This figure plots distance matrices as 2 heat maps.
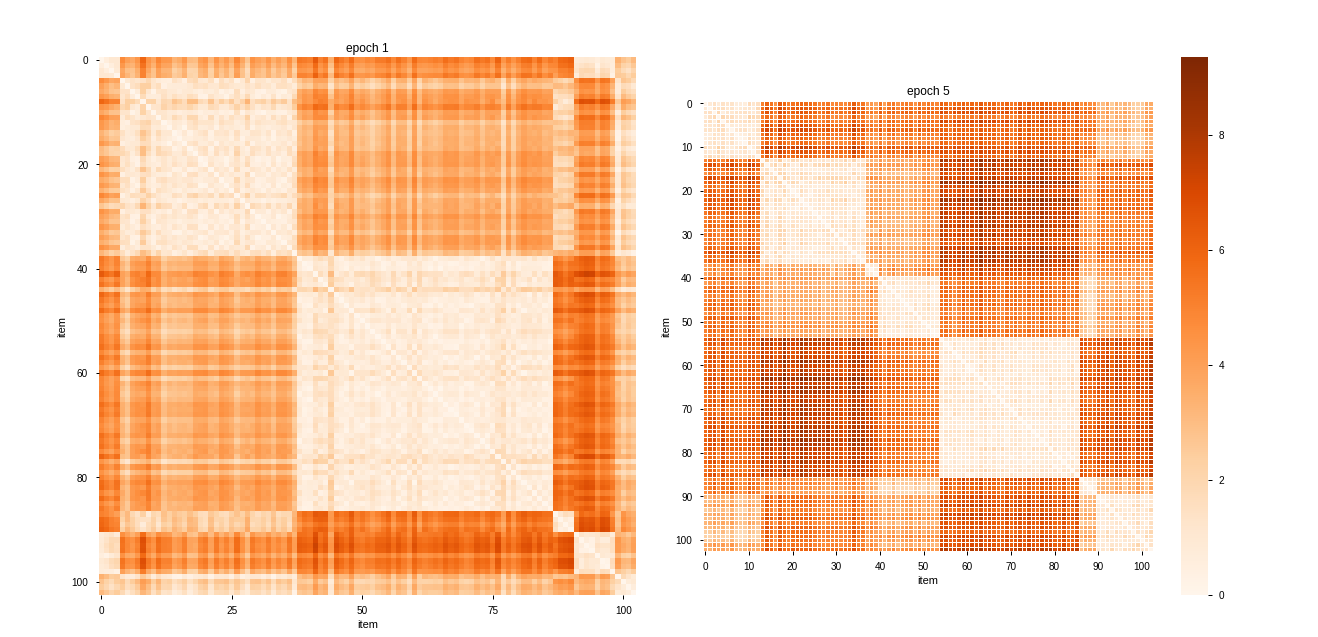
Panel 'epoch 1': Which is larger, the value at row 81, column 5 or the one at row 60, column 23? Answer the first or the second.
the second
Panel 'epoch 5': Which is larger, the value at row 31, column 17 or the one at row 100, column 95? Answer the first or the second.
the first
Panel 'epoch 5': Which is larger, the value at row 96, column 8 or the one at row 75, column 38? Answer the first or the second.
the second
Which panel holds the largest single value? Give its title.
epoch 5
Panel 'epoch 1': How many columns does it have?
103
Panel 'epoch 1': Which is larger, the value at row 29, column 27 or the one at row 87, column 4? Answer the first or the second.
the second
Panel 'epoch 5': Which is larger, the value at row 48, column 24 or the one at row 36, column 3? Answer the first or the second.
the second
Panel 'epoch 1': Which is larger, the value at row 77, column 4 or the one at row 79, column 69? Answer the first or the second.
the first
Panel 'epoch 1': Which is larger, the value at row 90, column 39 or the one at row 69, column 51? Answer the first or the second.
the first
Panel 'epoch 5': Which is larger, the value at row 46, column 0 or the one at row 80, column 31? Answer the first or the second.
the second
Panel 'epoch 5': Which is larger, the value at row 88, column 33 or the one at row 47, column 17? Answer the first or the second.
the first
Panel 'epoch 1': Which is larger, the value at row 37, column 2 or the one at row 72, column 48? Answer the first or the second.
the first
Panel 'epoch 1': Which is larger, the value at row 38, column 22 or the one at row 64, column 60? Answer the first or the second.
the first
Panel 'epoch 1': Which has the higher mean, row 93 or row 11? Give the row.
93
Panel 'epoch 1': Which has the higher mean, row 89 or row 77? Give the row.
89
